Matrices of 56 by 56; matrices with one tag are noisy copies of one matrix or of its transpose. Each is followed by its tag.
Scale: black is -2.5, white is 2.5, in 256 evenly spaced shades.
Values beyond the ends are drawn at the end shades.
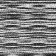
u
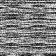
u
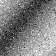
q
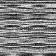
u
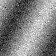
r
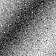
q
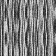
u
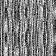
u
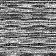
u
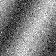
r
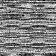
u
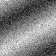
r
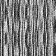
u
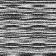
u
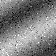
r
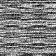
u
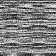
u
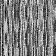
u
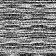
u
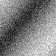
q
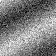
r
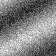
r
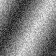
r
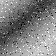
q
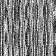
u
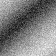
q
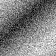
q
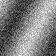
r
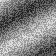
r
